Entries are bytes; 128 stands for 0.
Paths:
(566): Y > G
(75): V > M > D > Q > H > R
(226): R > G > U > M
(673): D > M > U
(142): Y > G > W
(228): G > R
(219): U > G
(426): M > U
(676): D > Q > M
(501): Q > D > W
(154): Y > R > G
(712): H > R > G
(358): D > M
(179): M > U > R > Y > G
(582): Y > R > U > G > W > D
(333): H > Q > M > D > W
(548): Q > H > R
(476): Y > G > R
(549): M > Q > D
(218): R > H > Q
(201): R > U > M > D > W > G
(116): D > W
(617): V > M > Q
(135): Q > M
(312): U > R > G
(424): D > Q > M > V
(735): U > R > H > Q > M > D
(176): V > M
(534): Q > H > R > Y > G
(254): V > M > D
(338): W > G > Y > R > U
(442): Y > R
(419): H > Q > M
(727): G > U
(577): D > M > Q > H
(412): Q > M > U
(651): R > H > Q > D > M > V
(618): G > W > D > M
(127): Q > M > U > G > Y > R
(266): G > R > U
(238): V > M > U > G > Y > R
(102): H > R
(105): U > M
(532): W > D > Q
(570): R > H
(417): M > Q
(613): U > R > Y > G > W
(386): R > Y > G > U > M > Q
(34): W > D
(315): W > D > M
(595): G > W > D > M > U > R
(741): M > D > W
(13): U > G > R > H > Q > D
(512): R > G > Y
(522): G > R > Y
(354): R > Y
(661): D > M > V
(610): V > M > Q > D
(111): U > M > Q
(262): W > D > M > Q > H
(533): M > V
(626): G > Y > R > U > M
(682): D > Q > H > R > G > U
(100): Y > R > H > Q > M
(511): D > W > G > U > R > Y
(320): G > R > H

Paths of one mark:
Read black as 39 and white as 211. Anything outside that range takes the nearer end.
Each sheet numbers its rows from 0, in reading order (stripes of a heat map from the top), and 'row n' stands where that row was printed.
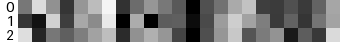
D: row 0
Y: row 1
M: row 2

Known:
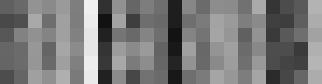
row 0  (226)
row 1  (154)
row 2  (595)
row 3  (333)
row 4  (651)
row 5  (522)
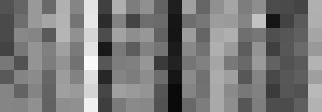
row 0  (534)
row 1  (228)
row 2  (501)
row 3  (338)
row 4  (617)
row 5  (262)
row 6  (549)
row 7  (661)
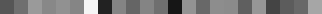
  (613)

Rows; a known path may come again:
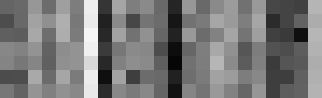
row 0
(651)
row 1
(522)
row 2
(712)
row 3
(661)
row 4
(741)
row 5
(154)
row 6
(179)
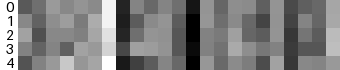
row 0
(613)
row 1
(105)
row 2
(426)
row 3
(549)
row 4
(219)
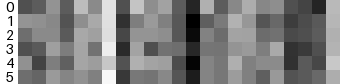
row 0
(548)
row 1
(358)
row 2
(676)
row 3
(512)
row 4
(417)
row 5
(238)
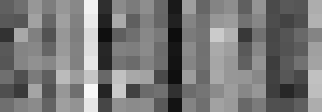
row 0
(735)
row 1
(100)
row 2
(34)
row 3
(262)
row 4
(595)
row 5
(135)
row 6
(354)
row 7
(424)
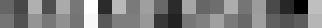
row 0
(102)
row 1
(617)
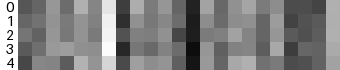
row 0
(534)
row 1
(201)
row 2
(610)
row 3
(312)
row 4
(501)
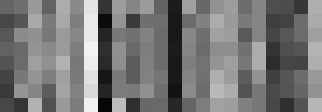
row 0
(333)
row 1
(476)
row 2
(511)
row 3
(226)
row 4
(320)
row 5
(338)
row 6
(532)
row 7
(442)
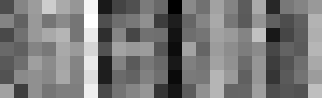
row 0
(727)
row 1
(254)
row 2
(228)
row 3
(412)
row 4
(626)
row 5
(618)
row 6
(533)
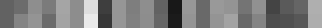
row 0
(127)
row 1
(682)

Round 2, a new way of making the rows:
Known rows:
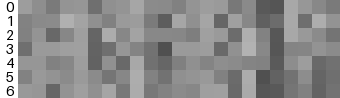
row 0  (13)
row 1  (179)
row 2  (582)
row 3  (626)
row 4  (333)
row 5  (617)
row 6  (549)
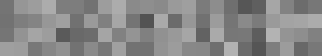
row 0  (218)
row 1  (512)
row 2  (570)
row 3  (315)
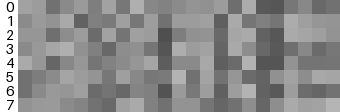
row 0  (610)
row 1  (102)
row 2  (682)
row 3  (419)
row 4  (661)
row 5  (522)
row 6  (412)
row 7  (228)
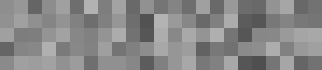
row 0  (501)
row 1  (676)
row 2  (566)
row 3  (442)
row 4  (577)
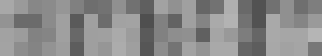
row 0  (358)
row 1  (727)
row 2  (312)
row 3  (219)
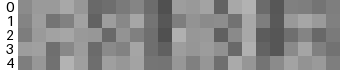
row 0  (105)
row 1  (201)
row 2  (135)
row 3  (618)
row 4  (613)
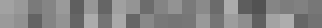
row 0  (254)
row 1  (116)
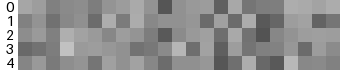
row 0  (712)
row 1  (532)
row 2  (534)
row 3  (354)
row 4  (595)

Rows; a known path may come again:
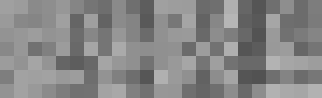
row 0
(358)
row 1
(673)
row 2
(735)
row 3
(532)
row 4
(320)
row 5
(135)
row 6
(228)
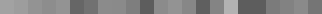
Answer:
(176)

